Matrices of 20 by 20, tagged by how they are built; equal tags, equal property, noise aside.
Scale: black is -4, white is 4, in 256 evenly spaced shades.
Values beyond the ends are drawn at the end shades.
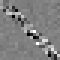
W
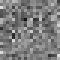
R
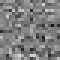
R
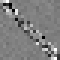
W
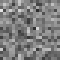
R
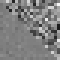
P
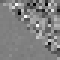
P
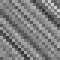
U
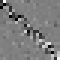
W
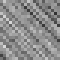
U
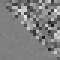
P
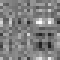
R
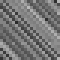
U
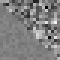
P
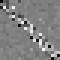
W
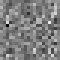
R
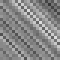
U
